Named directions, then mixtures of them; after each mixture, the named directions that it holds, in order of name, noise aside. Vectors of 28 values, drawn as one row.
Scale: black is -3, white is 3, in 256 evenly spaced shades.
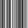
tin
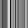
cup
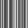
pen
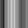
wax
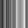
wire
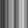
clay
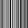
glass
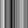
pen, tin, wax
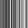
glass, wire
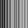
clay, pen, tin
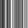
clay, tin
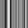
cup, pen, tin
